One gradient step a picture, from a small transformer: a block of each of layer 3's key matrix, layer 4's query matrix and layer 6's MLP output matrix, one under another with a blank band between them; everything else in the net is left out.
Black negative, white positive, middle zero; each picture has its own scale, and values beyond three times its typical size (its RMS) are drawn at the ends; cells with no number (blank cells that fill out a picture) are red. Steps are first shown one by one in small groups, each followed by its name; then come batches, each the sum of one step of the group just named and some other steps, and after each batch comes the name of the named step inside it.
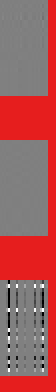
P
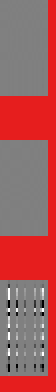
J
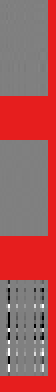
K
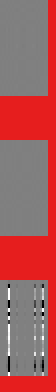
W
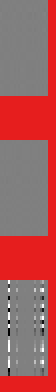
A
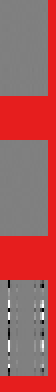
A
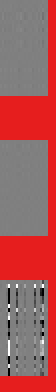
P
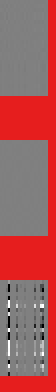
K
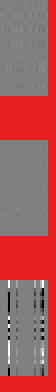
A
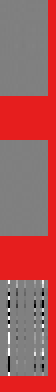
W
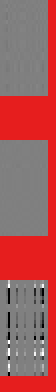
K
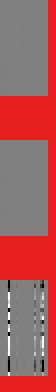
W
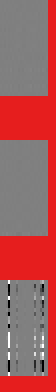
W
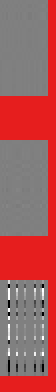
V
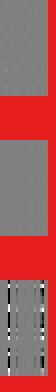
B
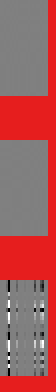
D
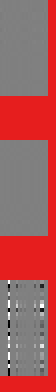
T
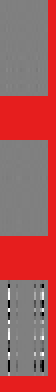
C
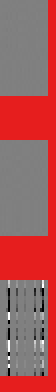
D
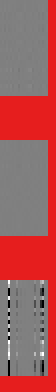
C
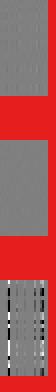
T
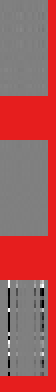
B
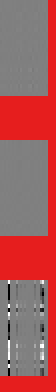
T
